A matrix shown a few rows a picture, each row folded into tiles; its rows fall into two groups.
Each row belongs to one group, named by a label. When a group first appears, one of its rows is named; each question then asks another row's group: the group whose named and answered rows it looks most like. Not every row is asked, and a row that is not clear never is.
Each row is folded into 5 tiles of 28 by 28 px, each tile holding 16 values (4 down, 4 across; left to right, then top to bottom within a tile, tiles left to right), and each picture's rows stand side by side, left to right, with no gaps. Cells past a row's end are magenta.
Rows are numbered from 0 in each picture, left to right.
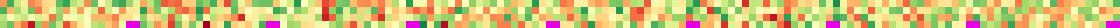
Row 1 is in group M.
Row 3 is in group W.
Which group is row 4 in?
W
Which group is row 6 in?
W
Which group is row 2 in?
M
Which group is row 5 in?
W
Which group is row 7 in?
W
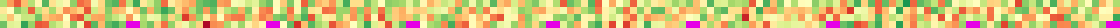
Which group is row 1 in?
M
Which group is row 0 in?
W
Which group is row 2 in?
M
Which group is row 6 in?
M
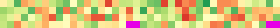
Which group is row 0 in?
M
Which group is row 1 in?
M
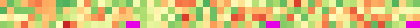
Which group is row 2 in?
W
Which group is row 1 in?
M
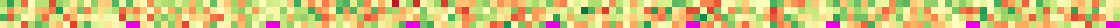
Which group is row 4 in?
M
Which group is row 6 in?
M
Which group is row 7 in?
M
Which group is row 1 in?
W
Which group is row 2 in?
M
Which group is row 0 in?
M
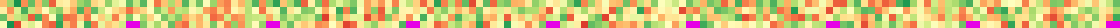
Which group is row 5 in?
M
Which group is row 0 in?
M
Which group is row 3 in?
M
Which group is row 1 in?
W
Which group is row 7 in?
W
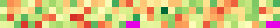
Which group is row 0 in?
W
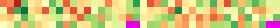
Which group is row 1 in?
W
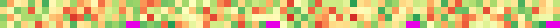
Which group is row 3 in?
W
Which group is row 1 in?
W
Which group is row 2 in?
W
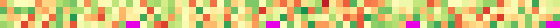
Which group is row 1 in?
M
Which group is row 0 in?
M
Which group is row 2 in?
W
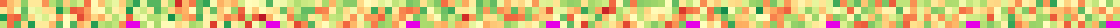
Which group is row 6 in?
M
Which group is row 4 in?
M
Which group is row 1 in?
M
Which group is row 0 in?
W
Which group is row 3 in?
M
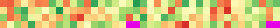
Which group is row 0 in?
W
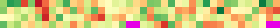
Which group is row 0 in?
M
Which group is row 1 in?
M
